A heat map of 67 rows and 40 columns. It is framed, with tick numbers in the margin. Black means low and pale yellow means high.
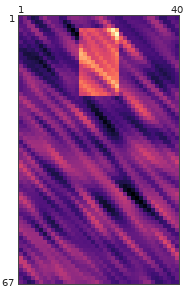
The top left is the ninth with the lowest average. The top middle is the ninth with the highest average. In the top middle lies a patch that is higher than the rest. The top middle is the roughest part.
